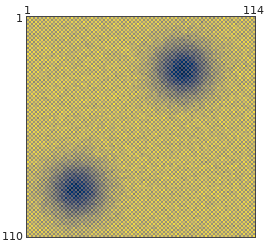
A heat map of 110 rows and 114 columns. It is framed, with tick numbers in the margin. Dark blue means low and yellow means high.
Average level on the scale: 70%. Seam: none. Dips: two.
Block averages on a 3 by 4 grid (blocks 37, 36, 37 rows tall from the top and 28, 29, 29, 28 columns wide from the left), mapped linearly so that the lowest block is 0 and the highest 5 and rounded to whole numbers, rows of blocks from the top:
5 5 0 4 | 5 5 4 5 | 1 3 5 5
